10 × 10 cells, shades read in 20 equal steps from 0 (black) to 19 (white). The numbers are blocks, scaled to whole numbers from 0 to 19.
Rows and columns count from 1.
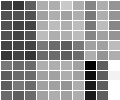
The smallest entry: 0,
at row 7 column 8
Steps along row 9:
up down up same down up down up up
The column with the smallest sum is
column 2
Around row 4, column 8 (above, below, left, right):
9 12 14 12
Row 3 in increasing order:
5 5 6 9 10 13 13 14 14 14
